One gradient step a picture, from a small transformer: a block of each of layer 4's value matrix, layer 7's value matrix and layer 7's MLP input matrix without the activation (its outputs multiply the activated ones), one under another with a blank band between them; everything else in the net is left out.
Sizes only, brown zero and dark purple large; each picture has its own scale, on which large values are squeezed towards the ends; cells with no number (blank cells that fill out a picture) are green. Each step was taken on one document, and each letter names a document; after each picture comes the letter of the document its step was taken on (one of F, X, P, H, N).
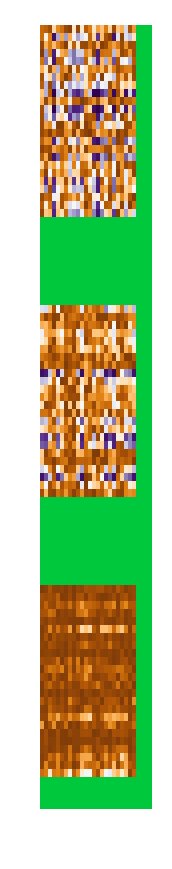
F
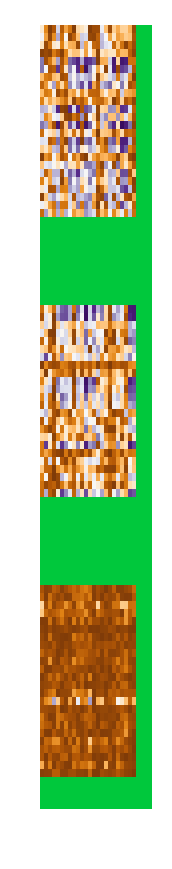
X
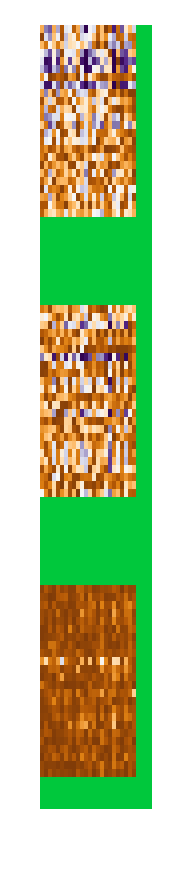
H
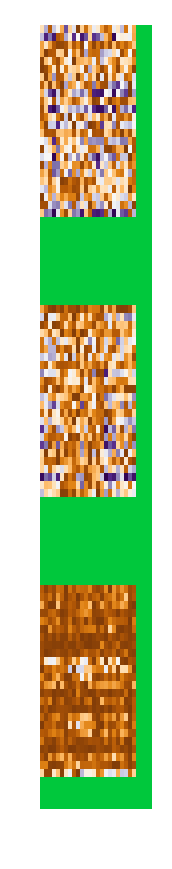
F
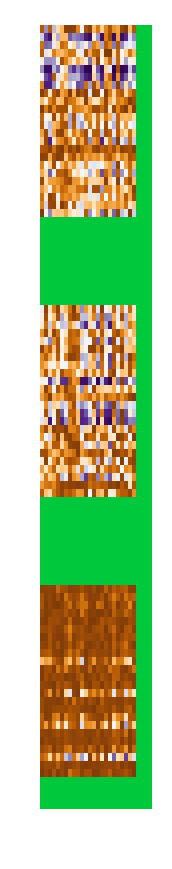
H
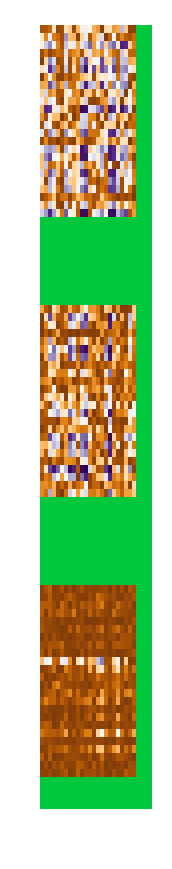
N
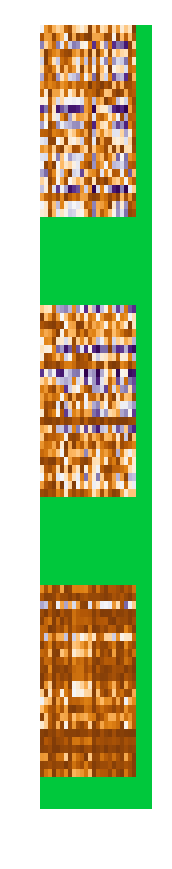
X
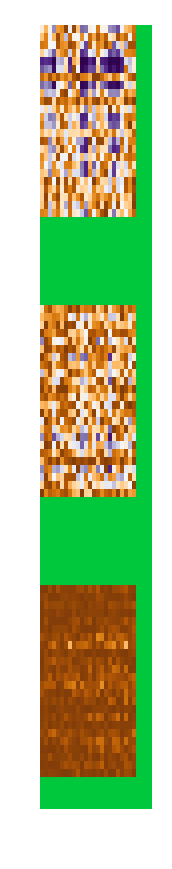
N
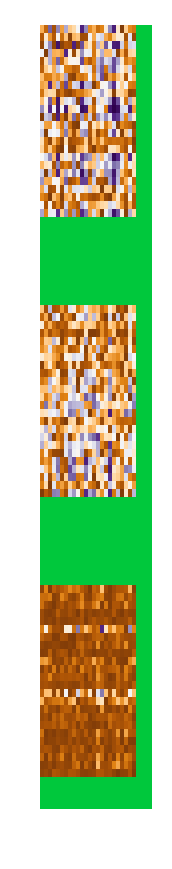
N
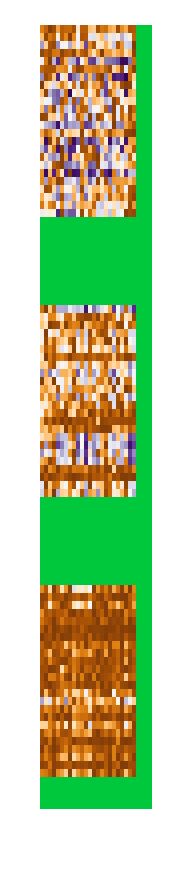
X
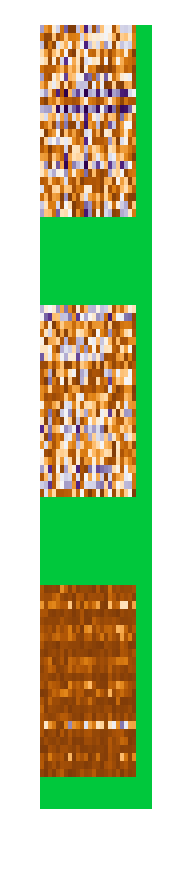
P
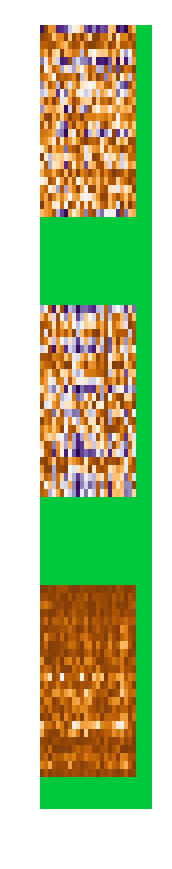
P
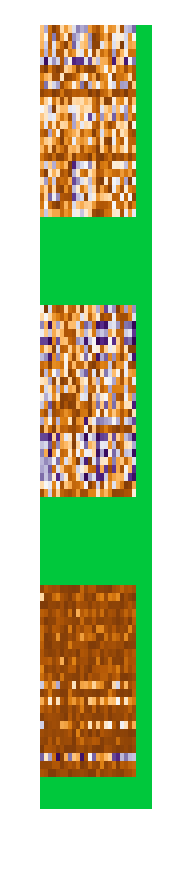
H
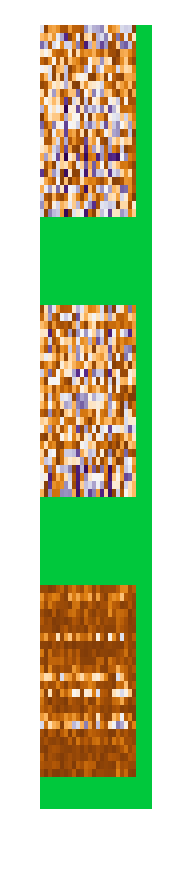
P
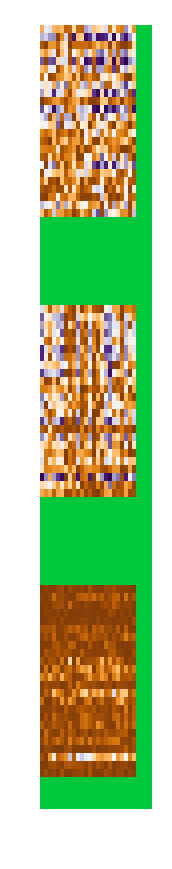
H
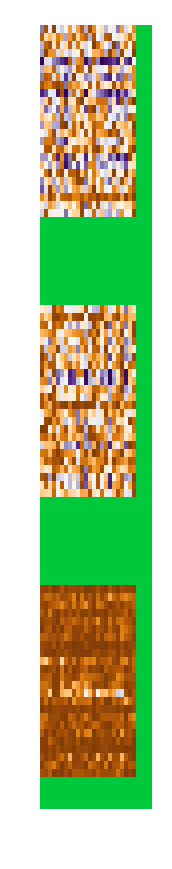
P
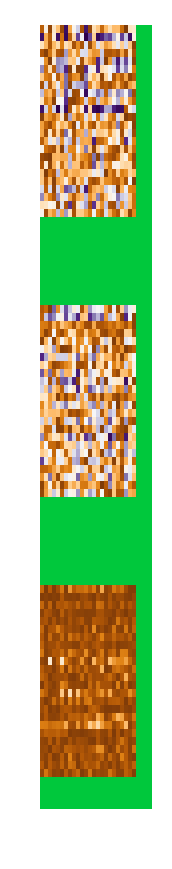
P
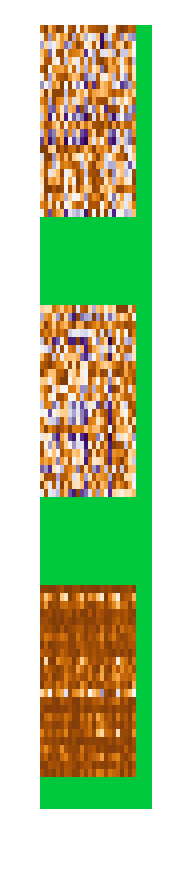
N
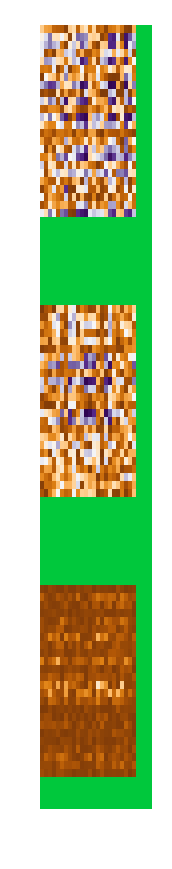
N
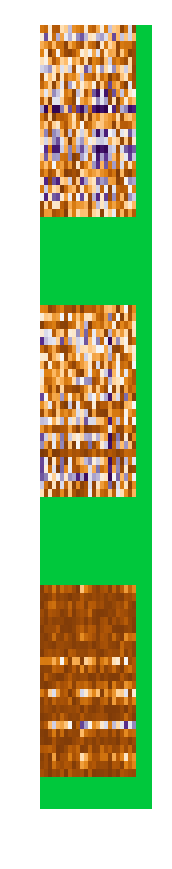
H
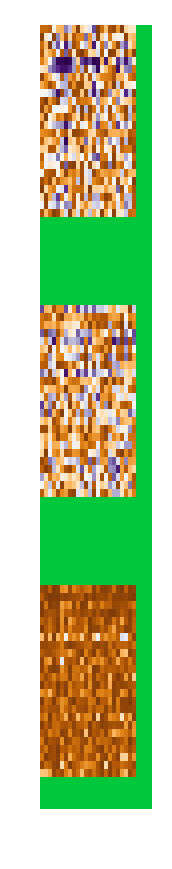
P
